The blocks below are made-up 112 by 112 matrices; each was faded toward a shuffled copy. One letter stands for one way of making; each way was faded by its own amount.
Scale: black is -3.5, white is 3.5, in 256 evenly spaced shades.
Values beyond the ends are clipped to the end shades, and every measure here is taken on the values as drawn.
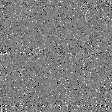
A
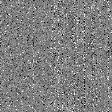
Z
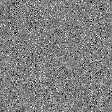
Z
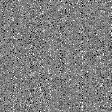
Z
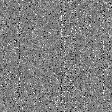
Z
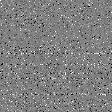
A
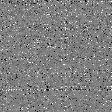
A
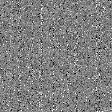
Z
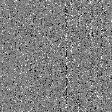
Z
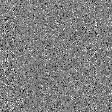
Z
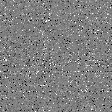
A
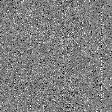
Z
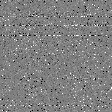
A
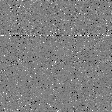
A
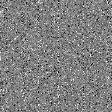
Z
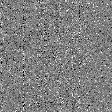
Z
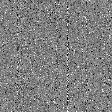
Z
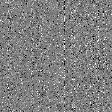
Z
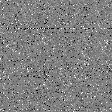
A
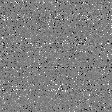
A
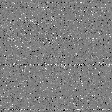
A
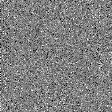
Z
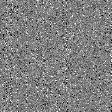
Z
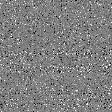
A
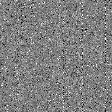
Z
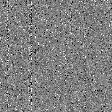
Z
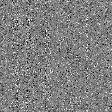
Z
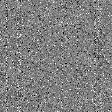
Z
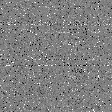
A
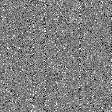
Z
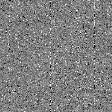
Z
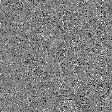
Z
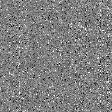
Z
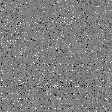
A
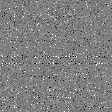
A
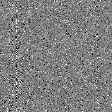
Z
